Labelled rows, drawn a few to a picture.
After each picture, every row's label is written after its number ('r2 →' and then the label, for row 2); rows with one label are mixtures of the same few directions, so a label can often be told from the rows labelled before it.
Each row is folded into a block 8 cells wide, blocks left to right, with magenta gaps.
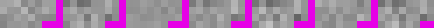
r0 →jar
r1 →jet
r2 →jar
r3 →jet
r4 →jet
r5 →jet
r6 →jet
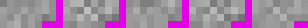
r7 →jet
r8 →jar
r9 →jet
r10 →jar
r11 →jar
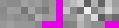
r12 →jar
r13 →jar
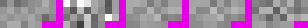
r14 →jet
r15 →jet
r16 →jar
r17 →jar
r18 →jar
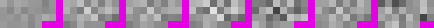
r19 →jet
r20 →jar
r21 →jar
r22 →jar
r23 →jar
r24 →jar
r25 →jet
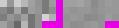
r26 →jet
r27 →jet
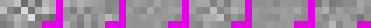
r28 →jar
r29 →jet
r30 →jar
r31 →jar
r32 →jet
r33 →jet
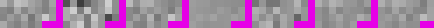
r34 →jet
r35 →jet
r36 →jet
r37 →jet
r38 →jet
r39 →jet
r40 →jet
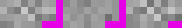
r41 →jar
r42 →jet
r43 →jar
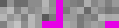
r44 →jet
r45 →jar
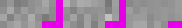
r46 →jet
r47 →jet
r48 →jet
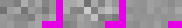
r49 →jar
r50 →jar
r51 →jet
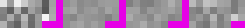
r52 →jet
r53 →jet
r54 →jet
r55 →jet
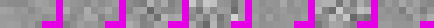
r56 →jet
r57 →jar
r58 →jar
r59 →jet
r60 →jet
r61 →jar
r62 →jar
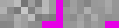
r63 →jar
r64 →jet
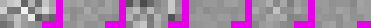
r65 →jar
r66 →jar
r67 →jet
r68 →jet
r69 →jar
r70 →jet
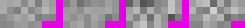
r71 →jar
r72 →jet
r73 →jet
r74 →jar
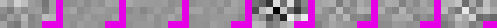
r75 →jet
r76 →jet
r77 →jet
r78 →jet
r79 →jar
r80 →jar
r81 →jar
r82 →jar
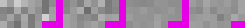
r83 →jet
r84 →jar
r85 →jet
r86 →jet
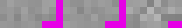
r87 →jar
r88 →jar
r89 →jar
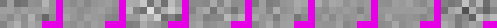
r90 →jet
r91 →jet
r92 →jar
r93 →jar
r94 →jet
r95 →jet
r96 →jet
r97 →jar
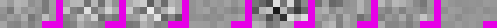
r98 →jet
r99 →jar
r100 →jar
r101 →jar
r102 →jar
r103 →jet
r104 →jet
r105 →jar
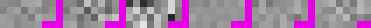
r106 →jar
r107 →jar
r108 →jet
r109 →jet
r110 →jet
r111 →jar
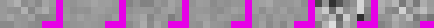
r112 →jar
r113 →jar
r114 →jet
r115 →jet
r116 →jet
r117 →jet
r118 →jar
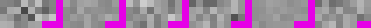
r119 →jar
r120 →jet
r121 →jet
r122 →jet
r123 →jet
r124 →jet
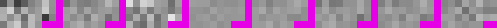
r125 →jet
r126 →jet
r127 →jet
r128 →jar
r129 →jet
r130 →jet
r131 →jet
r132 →jar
